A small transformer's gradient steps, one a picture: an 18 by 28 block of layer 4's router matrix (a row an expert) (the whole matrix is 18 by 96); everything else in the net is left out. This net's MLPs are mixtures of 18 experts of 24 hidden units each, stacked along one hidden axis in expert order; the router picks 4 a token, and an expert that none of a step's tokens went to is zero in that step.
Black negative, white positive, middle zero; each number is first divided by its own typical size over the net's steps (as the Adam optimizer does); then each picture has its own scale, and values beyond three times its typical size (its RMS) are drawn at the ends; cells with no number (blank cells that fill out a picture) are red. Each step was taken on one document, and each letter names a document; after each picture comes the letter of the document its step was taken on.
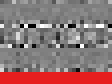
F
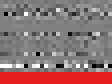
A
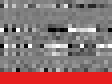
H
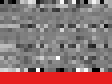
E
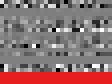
H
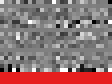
F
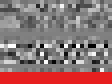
E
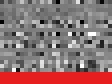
F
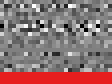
H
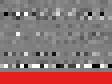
A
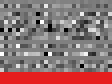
H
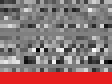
E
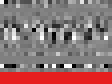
H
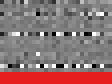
A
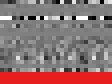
E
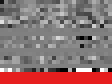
E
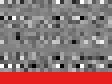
F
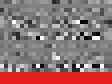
F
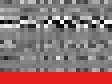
E
